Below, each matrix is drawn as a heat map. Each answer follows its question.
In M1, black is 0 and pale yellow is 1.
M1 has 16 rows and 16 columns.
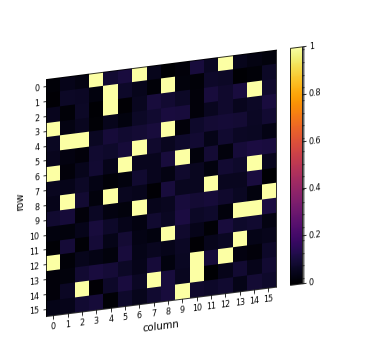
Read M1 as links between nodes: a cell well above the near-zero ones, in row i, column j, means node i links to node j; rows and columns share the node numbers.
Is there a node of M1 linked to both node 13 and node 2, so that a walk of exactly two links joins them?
no
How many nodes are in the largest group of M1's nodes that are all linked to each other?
3
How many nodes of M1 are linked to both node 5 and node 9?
1
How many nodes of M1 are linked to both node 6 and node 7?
0
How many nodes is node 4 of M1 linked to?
3
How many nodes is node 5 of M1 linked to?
1
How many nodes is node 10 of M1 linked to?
2
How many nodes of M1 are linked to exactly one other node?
5
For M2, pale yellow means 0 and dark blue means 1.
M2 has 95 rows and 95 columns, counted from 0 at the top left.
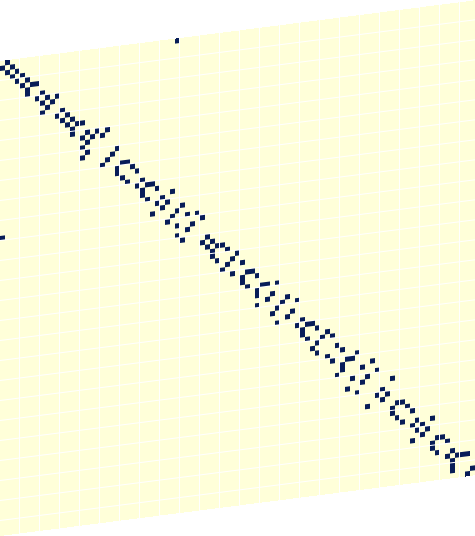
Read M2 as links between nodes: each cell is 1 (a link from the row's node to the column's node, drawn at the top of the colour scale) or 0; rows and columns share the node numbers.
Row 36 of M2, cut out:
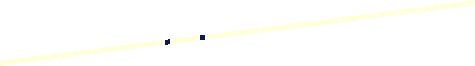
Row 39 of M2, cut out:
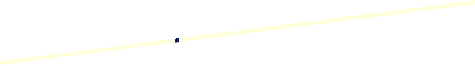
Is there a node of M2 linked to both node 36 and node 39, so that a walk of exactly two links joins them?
no
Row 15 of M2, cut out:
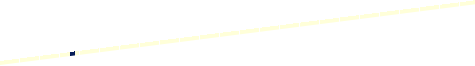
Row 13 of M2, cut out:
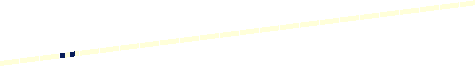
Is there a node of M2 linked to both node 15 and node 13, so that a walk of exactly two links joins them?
yes
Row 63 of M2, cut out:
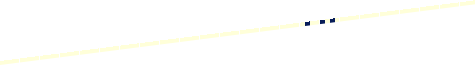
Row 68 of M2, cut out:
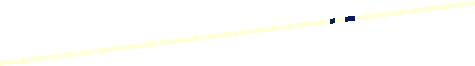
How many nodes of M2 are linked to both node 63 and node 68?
1
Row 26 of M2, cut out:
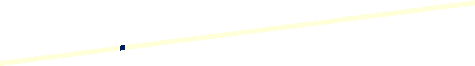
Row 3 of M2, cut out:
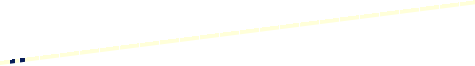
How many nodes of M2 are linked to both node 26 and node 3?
0
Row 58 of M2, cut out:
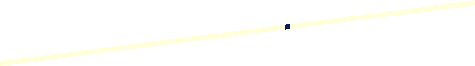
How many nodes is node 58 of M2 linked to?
1
